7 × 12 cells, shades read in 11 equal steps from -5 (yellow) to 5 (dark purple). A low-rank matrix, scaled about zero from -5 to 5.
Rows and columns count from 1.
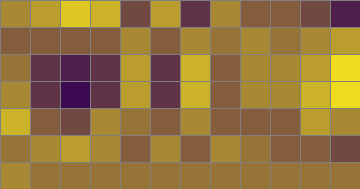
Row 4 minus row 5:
2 2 3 4 -2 2 -2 0 -2 -2 -1 -4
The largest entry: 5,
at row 4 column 3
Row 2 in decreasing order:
1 1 1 1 1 0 0 -1 -1 -1 -1 -2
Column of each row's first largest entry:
12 1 3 3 3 12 2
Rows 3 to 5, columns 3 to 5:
4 3 -2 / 5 3 -2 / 2 -1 0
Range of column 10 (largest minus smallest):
2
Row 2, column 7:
-1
